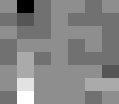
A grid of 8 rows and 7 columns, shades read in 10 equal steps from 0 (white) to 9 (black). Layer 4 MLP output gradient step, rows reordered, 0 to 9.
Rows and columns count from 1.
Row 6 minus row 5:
-1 0 -1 0 -1 -1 1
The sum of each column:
36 31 36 32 35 35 37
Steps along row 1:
up down down same up down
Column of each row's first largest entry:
2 2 2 1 1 7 1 1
